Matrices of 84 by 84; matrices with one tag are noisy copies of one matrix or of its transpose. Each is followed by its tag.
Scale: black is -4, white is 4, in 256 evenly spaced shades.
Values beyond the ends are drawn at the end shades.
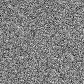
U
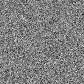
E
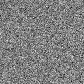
U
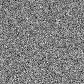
U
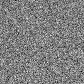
U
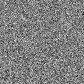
E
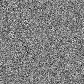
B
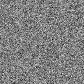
E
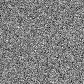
U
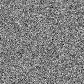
E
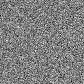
U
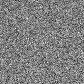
U
